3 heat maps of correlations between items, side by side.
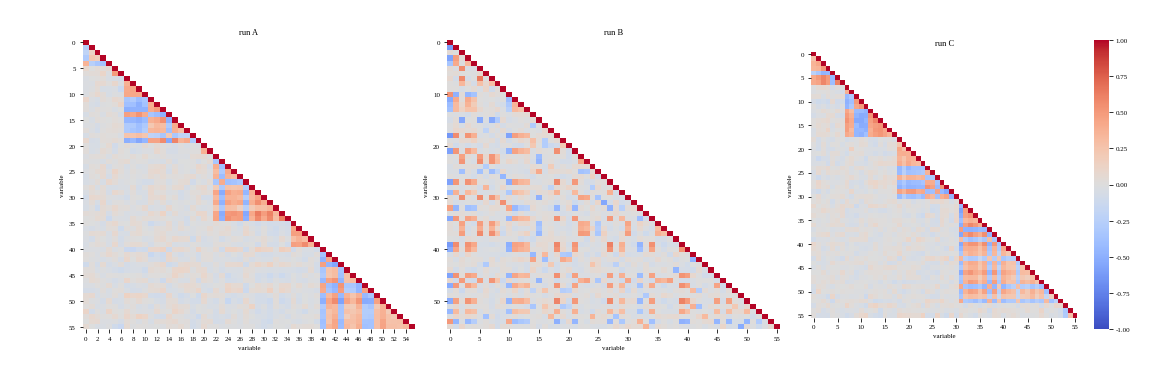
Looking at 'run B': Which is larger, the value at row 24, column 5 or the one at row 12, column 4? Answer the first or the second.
the second
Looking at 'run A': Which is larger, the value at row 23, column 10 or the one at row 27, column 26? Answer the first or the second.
the first
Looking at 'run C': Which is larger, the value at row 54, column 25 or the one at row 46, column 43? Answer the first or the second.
the first
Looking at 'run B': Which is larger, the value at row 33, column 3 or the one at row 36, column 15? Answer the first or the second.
the first
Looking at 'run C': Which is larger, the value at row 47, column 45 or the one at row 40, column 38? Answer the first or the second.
the second
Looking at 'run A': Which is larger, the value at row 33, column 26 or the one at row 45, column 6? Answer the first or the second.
the first
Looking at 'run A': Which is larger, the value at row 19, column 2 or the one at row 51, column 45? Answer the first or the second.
the second
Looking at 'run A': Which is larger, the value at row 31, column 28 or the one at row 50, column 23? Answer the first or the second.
the first
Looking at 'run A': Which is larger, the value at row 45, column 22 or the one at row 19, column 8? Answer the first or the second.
the first
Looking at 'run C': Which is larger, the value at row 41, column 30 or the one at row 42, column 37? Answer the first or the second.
the first
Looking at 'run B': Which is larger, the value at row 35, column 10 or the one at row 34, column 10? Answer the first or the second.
the first
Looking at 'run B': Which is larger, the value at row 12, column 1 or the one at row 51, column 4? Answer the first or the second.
the first
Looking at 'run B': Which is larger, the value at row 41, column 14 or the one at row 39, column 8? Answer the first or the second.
the second
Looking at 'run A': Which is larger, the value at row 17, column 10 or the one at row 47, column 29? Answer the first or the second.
the second
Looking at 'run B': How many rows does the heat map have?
56
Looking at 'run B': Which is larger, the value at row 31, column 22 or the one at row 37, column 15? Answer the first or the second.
the first
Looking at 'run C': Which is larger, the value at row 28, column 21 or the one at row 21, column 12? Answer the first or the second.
the second
